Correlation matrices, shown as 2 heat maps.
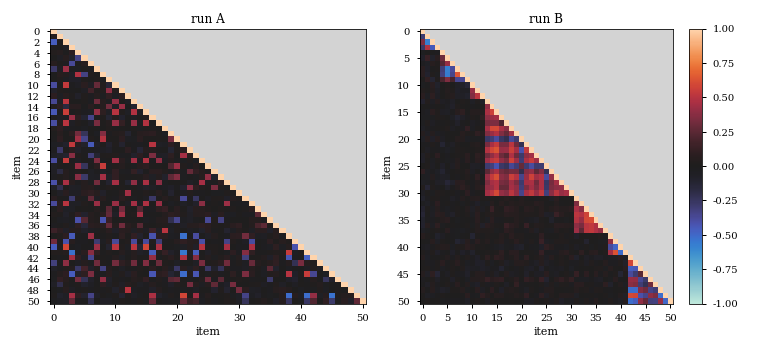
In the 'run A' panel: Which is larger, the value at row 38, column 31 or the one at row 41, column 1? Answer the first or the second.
the first
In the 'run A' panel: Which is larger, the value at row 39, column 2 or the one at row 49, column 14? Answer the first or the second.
the second
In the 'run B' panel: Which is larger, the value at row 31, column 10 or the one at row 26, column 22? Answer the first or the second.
the second
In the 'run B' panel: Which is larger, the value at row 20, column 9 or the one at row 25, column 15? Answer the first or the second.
the first
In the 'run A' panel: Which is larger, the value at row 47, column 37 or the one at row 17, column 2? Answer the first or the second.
the second
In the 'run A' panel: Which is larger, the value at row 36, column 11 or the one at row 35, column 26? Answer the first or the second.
the first
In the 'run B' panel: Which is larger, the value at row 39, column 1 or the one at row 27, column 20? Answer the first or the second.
the first
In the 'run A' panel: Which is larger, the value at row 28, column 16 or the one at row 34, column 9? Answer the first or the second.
the second
